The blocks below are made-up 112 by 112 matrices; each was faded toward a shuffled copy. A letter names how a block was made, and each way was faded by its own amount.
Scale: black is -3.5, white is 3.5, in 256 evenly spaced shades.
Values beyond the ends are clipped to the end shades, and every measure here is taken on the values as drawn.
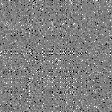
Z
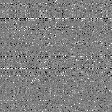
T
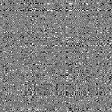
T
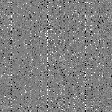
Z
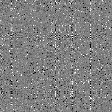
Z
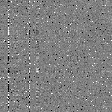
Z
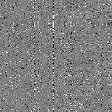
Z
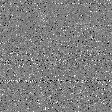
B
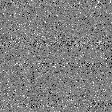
B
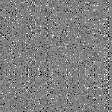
Z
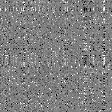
Z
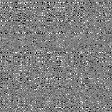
T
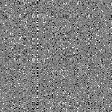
Z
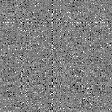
Z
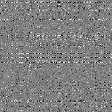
T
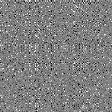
Z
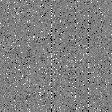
Z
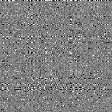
T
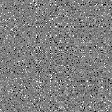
Z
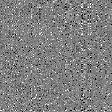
Z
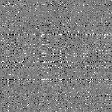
T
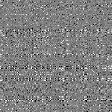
T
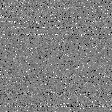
B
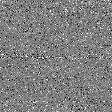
B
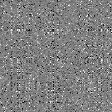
Z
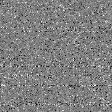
B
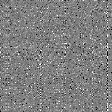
Z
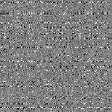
T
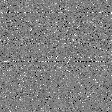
B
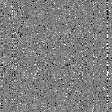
Z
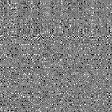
T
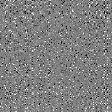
Z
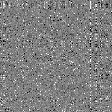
Z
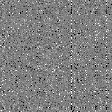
Z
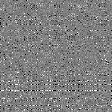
T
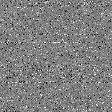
B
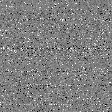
B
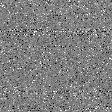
B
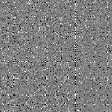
Z
